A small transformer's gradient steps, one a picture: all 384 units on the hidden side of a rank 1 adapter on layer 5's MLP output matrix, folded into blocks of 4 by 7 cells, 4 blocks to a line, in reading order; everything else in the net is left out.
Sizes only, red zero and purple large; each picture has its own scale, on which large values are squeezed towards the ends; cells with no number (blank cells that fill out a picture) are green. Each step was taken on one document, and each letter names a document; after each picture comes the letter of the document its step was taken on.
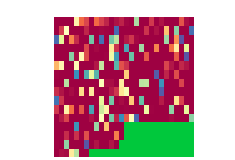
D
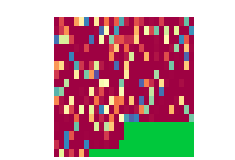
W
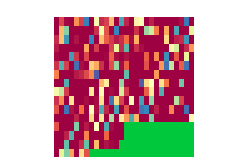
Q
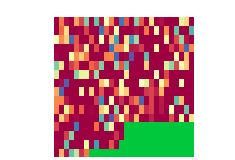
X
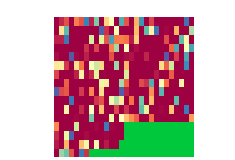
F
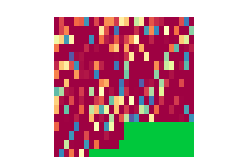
W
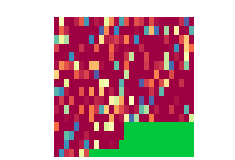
F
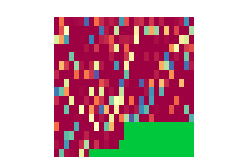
F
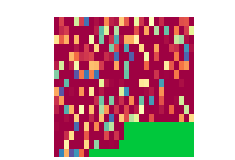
X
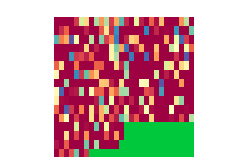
D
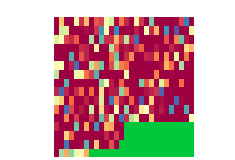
Q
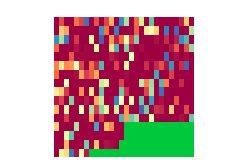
Q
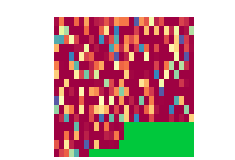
D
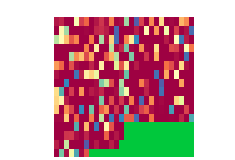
X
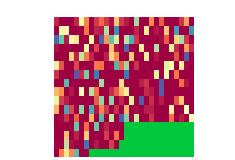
D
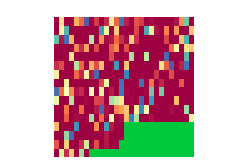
F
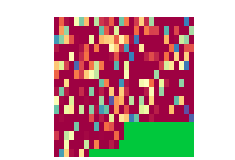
W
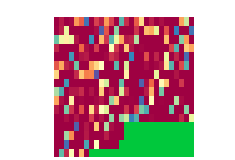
W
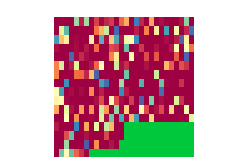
X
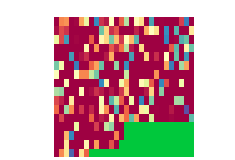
W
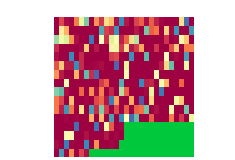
W
